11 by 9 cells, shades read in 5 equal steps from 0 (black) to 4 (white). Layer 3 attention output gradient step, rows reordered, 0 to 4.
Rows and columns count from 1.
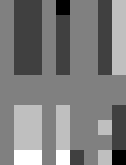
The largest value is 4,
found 3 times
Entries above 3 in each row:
0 0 0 0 0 0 0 0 0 0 3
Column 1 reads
2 2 2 2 2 2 2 2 2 2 2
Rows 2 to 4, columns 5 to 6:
1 2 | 1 2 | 1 2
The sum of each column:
22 22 22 22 21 21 22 19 22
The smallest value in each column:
2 1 1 2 0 1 2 1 0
